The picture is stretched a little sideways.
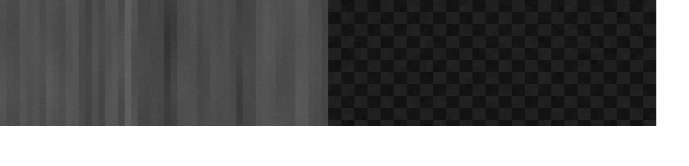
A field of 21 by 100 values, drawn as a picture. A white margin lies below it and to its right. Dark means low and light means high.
It is made of 1 by 2 panels. Panel 1,1: low, streaked downward, faint in contrast. Panel 1,2: very low, checkered, faint in contrast.
